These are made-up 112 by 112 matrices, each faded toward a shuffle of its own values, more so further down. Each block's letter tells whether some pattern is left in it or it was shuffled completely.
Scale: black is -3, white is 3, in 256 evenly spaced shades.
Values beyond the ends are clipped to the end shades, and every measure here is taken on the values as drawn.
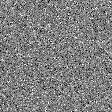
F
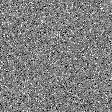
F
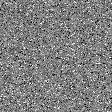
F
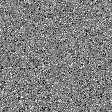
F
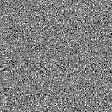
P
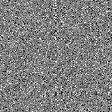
P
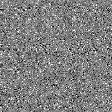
P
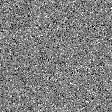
F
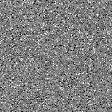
P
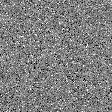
F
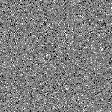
P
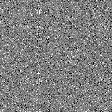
P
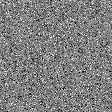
F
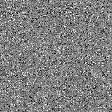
P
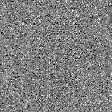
P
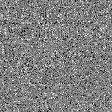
P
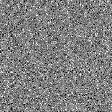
P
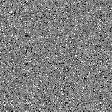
P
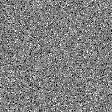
P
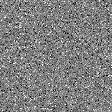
P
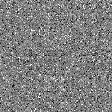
P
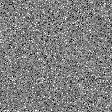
P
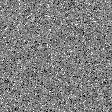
F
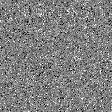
P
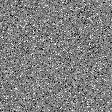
F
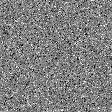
F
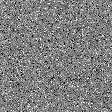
F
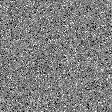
F
